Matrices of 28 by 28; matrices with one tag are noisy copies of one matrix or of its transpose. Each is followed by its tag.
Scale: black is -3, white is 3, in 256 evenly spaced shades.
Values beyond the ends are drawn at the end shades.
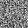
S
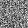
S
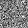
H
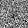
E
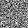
H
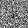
E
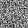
S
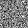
H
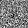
E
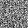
S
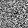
E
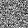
S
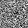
E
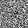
E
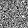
H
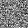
S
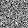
H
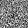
E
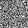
H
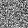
S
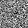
E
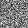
H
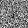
E
